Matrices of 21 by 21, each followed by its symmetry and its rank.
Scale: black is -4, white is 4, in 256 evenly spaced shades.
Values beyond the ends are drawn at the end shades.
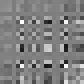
symmetric, rank two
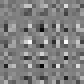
antisymmetric, rank two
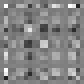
symmetric, rank two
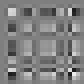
symmetric, rank one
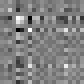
symmetric, rank two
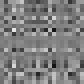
neither, rank two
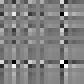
symmetric, rank one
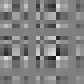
symmetric, rank one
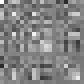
symmetric, rank three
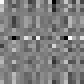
neither, rank two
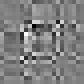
antisymmetric, rank two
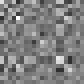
symmetric, rank three
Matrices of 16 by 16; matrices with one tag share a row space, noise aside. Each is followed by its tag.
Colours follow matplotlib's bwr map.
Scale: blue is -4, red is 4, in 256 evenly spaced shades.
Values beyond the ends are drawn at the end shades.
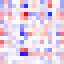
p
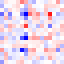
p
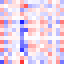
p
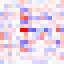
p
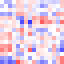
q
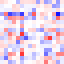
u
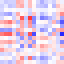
q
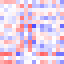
q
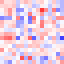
q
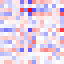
q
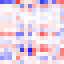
q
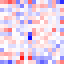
q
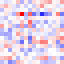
q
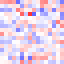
q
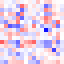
u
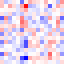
p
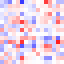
u
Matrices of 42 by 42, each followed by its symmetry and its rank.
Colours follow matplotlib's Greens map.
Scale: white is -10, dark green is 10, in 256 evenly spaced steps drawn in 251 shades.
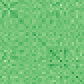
symmetric, rank five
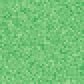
antisymmetric, full rank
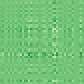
antisymmetric, rank two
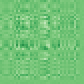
antisymmetric, rank two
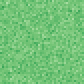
antisymmetric, full rank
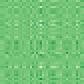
neither, rank two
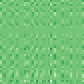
neither, rank two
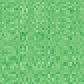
neither, rank five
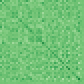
symmetric, rank five
